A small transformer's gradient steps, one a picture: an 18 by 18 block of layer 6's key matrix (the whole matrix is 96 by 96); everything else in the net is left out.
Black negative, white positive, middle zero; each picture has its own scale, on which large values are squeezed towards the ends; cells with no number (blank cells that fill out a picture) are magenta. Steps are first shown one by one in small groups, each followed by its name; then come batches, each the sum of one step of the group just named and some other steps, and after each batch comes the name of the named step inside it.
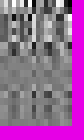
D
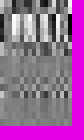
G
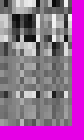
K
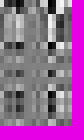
D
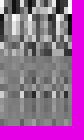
G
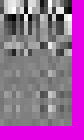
D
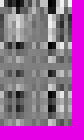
G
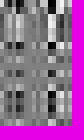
D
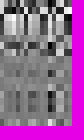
K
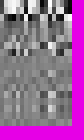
G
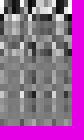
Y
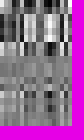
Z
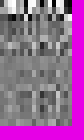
Z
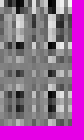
Y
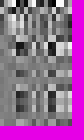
Z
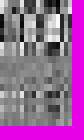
Z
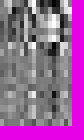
Z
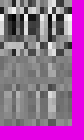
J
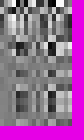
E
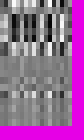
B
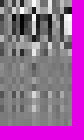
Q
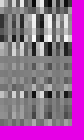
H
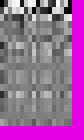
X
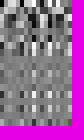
X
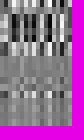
B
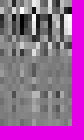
Q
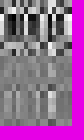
J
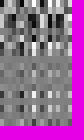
Q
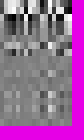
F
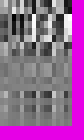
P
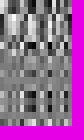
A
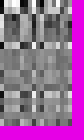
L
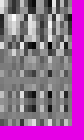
A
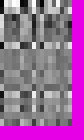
L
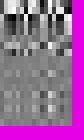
F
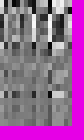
P
